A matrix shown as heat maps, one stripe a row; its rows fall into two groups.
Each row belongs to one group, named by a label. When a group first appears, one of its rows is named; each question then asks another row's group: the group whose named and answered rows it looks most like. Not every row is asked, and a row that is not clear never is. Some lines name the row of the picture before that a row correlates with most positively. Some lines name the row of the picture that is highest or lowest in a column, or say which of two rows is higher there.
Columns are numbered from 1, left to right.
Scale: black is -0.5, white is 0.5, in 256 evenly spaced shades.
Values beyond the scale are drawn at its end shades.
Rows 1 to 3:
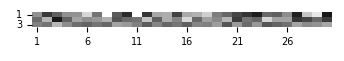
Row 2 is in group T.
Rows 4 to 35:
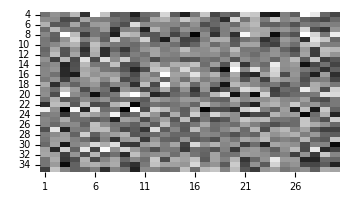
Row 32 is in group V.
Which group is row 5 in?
T
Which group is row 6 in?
V
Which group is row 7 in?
T
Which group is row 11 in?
V
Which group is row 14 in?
T
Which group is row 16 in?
T
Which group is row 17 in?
T
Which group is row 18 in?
T
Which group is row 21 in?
T
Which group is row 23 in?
V
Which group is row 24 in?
T
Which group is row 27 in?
T
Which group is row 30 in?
T
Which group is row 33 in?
T
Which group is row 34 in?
T
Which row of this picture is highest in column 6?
4
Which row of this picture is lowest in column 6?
20
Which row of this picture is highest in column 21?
8
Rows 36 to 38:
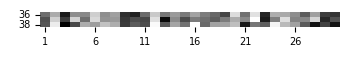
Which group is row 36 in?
T
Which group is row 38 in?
T
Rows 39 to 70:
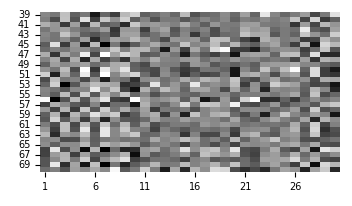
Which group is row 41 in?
V
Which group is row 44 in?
T
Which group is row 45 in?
V
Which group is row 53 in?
T
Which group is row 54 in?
T
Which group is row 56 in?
V
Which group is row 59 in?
T
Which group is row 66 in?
V
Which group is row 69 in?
V
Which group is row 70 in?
T
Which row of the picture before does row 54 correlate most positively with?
36
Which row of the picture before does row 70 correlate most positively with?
38
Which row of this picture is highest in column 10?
56
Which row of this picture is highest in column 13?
54
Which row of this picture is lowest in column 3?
53
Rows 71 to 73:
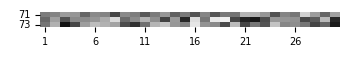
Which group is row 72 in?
T
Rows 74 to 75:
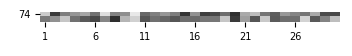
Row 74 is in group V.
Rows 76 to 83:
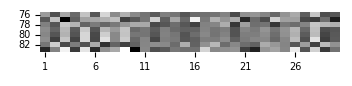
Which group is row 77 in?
T
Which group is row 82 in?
V
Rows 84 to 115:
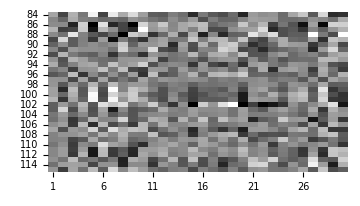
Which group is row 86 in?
V
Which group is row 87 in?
V
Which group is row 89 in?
V
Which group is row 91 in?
T
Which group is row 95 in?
T
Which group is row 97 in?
V
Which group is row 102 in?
T
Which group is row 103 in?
V
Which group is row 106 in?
V
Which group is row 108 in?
T
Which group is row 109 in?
T
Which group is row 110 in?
T
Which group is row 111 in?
V
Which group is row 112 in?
V
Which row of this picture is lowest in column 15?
102
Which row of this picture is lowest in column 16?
88
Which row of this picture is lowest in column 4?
96
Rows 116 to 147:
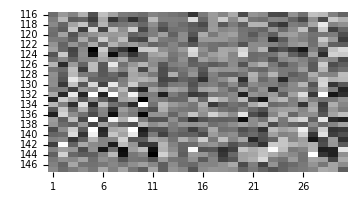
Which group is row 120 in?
T
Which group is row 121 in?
T
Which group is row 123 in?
V
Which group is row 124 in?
V
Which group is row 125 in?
T
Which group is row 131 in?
T
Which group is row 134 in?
V
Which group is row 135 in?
V
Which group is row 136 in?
V
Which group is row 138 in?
V
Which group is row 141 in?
T
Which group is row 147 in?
T
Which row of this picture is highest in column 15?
143
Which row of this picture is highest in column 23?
143
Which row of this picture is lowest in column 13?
129
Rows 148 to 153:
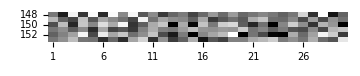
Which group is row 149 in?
V
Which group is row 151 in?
V
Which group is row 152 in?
T
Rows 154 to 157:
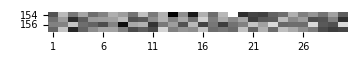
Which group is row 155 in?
T
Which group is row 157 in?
T
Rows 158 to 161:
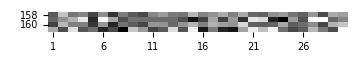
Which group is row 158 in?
V
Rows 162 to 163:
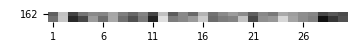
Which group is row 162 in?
T
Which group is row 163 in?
T
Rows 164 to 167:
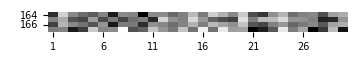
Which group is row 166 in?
V
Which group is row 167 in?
T
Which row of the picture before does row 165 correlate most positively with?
163
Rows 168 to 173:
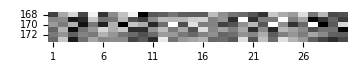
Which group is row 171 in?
T
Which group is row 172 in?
T
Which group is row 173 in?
T
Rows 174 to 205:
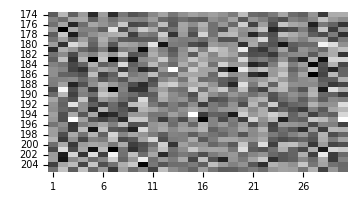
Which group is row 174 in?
V
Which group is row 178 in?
T
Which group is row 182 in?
T
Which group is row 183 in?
V
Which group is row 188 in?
T
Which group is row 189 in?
V
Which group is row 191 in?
V
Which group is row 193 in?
V
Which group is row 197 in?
V
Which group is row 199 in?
V
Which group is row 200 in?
T
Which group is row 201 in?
V
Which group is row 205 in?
V
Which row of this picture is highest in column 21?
195
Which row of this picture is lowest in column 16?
195
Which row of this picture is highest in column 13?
185
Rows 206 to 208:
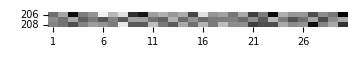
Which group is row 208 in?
T
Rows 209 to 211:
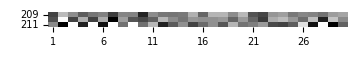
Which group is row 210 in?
V
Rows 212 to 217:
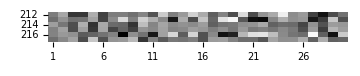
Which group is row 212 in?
T
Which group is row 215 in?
V
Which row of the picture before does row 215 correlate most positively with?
210
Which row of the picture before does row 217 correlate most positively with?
211
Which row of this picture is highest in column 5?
217
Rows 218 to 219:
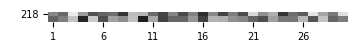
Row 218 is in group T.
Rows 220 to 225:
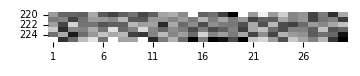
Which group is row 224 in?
T
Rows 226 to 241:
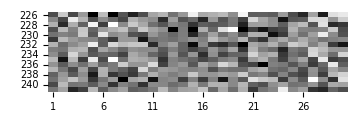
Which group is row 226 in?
V
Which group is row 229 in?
T
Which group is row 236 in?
T
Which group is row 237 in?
V
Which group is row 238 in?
V
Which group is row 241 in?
T
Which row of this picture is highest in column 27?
239
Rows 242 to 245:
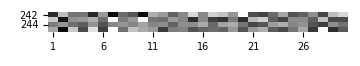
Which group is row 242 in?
V
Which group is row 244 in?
T
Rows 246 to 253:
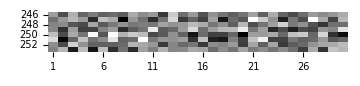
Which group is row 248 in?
T
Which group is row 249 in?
V
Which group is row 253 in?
V
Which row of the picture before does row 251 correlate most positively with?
243
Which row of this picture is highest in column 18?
249
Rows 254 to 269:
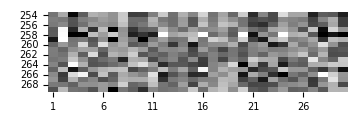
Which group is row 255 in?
T
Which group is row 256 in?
T
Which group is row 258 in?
T
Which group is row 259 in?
V
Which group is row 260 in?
T
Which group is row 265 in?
T
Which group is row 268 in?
T
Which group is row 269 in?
V
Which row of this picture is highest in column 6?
260
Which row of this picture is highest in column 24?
258
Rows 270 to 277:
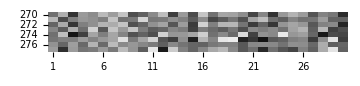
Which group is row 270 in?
T
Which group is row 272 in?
T
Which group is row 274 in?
T
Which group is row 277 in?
T
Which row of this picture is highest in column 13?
277
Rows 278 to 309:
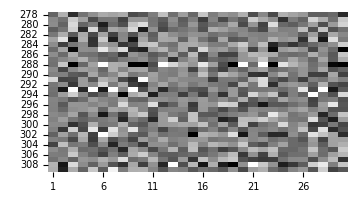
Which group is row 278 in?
T
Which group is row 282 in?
V
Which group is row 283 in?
V
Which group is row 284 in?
V
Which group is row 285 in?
T
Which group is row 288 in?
T
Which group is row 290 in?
T
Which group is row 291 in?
V
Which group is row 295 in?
T
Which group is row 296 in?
T
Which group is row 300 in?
T
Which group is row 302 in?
T
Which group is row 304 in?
V
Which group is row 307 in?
T
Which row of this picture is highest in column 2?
283
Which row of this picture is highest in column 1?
291
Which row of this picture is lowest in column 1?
304
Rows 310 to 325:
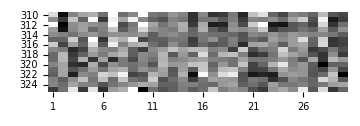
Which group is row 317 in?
T
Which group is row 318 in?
T
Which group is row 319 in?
V
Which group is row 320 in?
T
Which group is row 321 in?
T
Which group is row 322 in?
T
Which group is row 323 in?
T
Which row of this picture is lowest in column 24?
312
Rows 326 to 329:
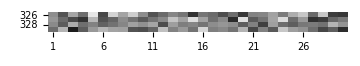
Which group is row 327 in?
T
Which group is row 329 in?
T
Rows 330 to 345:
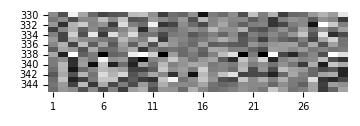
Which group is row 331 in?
T
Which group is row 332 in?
T
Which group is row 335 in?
T
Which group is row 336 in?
V
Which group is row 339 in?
T
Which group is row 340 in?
V
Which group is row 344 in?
V
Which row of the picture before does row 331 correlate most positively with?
329
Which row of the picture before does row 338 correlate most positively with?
328
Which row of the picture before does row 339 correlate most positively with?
329
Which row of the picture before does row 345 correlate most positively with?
327
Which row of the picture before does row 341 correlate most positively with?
329
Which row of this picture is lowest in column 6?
338
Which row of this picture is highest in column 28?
332
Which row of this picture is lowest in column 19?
339
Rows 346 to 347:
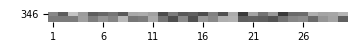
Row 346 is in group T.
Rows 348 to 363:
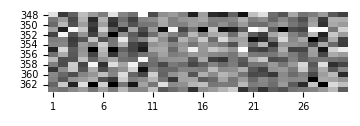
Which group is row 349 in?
V
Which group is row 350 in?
V
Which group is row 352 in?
V
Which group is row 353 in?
T
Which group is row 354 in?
T
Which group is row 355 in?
V
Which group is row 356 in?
V
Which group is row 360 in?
T
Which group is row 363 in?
T
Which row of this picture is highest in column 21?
351
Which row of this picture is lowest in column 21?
353
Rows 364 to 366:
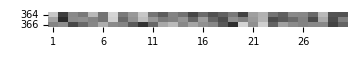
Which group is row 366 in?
T
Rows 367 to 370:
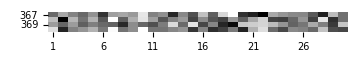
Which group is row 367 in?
T
